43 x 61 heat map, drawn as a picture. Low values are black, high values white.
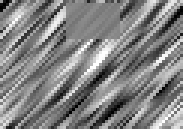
Slope: none. Grain: diagonal, up to the right. Ninth with the highest average: centre. Odd rows or columns: none. Odd patch: calmer, in the top middle. Histogram: bell-shaped. Calmest part: top middle. Mirror symmetry: none.
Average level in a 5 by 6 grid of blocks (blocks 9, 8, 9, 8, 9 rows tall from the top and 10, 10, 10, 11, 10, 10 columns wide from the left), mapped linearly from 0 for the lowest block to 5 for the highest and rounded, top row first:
3 2 2 2 2 2
2 2 2 3 2 1
3 2 4 3 1 3
3 2 1 2 2 1
3 1 0 0 2 5
